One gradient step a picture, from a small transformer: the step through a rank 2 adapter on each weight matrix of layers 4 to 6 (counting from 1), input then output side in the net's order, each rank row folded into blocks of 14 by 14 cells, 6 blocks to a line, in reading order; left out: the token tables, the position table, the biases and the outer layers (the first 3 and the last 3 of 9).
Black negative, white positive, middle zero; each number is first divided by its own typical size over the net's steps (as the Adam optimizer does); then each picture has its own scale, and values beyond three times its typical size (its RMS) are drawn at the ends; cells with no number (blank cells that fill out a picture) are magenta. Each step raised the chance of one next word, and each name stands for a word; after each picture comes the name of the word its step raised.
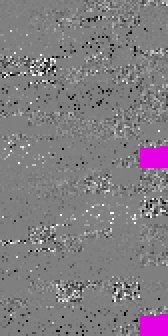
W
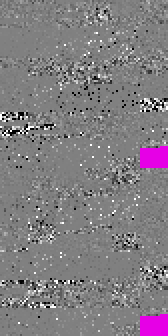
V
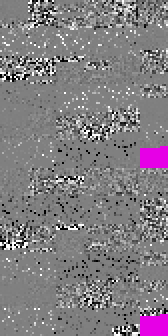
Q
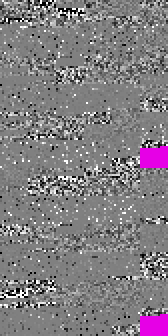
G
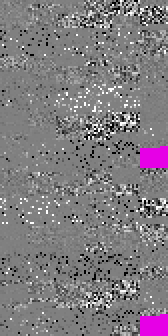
Q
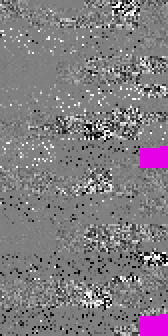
Q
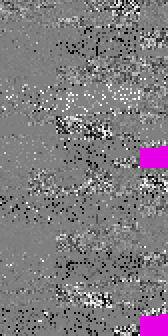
Q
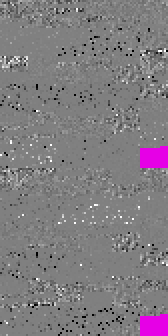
W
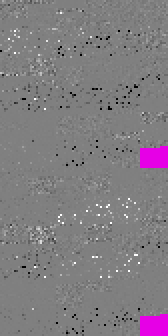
W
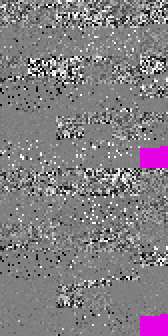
G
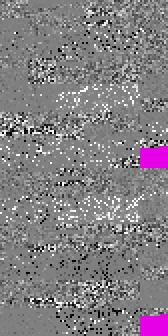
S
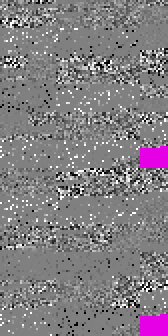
G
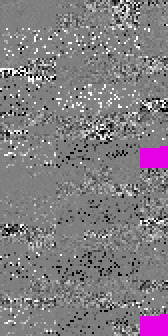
Q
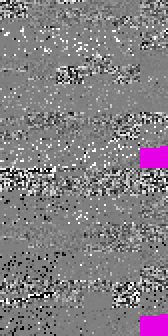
G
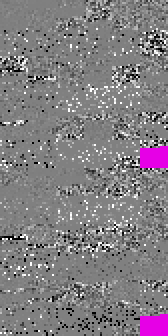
S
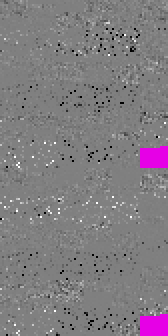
W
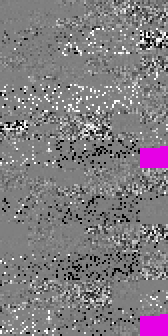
Q
